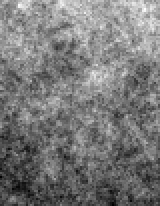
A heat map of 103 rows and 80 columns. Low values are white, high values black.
On average the colour sits 50% of the way up the scale. There are no regular stripes. There is an overall slope up to the bottom. The field is mottled with small blotches. The ninth with the highest average is the bottom left. The histogram is bell-shaped.
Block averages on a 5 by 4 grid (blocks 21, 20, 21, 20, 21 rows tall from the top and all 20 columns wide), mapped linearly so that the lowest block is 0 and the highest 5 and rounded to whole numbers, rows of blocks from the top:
1110 / 2312 / 3223 / 4333 / 5444
